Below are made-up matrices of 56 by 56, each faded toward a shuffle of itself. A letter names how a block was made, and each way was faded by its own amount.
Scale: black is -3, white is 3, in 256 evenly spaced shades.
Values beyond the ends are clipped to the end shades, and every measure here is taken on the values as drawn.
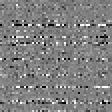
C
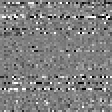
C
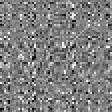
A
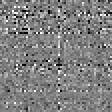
C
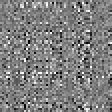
A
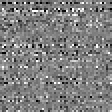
C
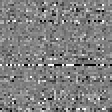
C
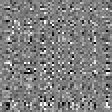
A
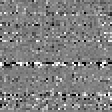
C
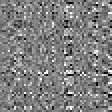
A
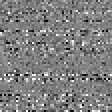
C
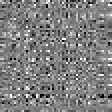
A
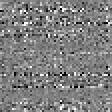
C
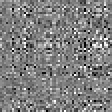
A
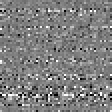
C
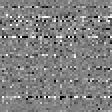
C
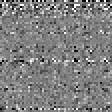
C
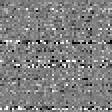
C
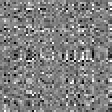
A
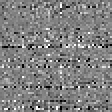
C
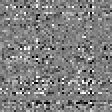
C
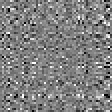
A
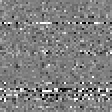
C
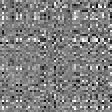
A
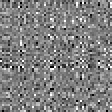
A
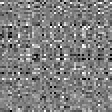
A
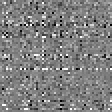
C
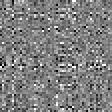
A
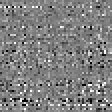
C
